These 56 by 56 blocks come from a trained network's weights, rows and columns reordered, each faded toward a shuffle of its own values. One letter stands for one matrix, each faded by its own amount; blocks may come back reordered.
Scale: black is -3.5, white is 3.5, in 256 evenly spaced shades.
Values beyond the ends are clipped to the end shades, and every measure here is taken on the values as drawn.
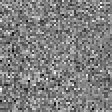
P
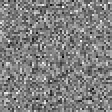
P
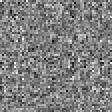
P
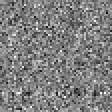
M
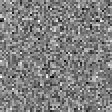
P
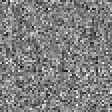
P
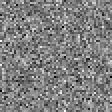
M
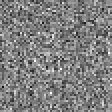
P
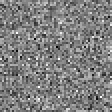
P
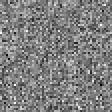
P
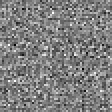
P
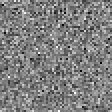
M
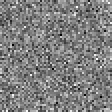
M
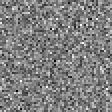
M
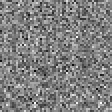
P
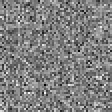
P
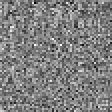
P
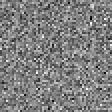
P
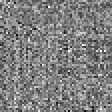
P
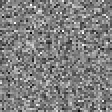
P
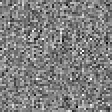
P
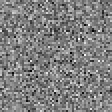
M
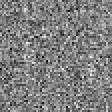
P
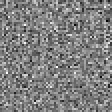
P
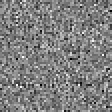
M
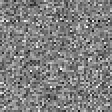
M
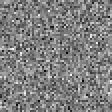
M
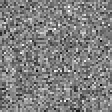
M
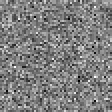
P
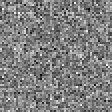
P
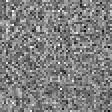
P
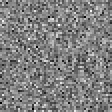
M
